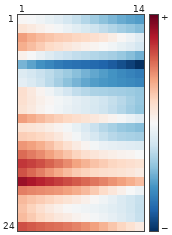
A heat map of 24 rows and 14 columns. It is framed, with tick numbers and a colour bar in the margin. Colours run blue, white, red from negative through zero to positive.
Grain: streaks across. Ninth with the highest average: bottom left. Ninth with the lowest average: top right. Slope: up to the bottom left.
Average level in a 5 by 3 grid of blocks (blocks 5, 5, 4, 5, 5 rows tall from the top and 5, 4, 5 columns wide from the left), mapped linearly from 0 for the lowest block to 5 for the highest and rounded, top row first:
3 2 1 | 2 1 0 | 3 2 1 | 5 4 3 | 4 3 2
